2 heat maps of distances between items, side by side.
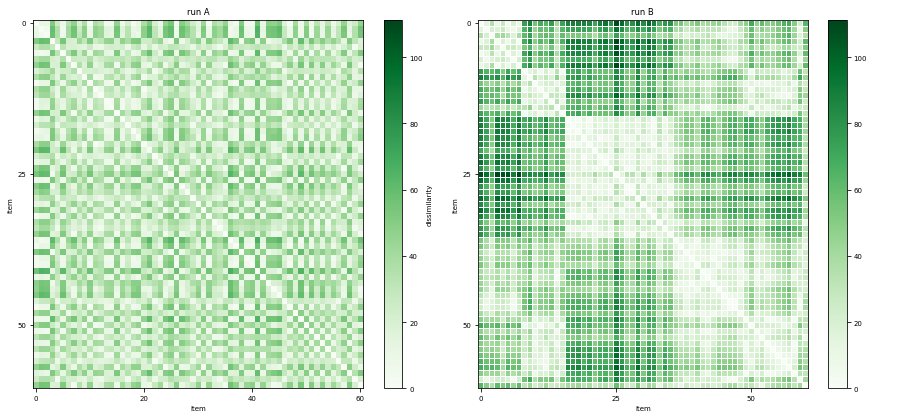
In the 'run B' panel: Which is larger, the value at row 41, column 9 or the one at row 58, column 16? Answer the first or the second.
the second
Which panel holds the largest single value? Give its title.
run B
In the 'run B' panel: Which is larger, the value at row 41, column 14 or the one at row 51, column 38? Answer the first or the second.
the second
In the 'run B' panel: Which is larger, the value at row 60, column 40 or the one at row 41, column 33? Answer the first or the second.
the second
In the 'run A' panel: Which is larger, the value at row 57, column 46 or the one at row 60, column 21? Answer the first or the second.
the first
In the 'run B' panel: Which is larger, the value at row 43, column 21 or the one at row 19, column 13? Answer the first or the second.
the second
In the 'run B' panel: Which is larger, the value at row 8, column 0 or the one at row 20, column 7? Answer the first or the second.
the second
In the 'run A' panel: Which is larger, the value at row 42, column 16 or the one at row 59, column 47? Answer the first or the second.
the second
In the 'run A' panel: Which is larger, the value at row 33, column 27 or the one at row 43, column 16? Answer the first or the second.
the second
